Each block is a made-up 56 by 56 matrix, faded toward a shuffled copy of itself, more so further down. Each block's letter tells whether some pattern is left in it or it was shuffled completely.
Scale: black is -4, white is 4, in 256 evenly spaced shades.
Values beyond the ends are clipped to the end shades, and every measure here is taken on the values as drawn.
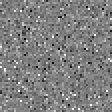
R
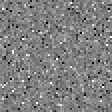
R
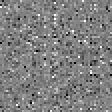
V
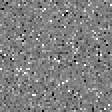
R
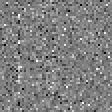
V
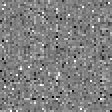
V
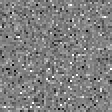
R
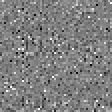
V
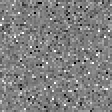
R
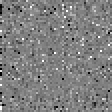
V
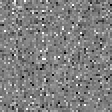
V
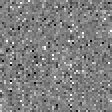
V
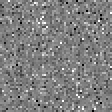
V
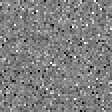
R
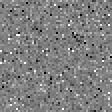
R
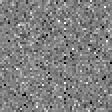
V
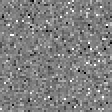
R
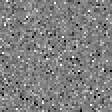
R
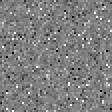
R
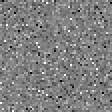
R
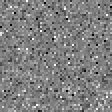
R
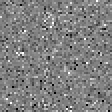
V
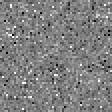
R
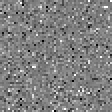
V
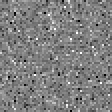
V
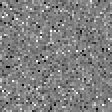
R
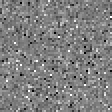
R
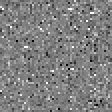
V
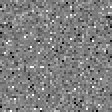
R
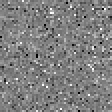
V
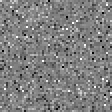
R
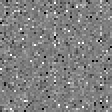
V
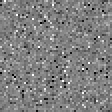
R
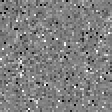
V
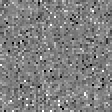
V
